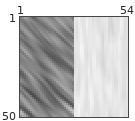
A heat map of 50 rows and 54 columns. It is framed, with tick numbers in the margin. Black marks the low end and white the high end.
It is made of 1 by 2 panels. Panel 1,1: middling, slanting down to the right. Panel 1,2: very high, streaked downward, faint in contrast.
